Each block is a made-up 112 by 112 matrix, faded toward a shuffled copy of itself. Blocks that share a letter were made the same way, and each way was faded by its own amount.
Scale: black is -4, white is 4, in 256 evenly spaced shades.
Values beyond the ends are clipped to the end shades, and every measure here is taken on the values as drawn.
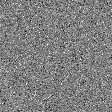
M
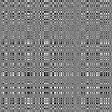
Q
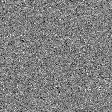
M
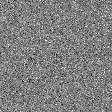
M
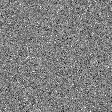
M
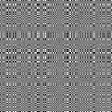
Q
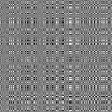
Q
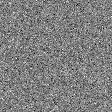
M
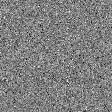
M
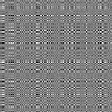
Q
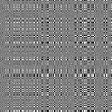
Q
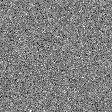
M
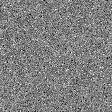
M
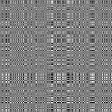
Q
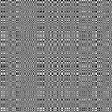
Q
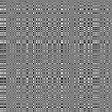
Q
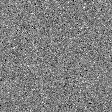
M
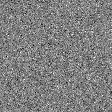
M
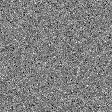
M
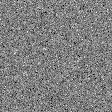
M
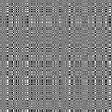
Q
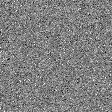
M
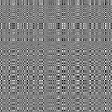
Q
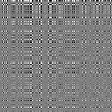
Q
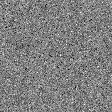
M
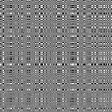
Q
